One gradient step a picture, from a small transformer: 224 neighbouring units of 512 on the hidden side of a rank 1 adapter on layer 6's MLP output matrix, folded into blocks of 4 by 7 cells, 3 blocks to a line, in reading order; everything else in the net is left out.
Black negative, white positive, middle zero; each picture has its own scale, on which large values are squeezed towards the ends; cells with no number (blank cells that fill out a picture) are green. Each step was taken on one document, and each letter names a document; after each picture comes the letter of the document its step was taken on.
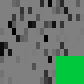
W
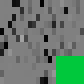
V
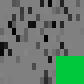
W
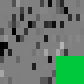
W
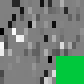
V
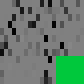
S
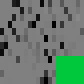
V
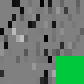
V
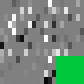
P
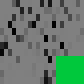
S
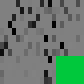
S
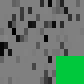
W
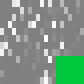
V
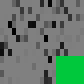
W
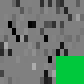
W
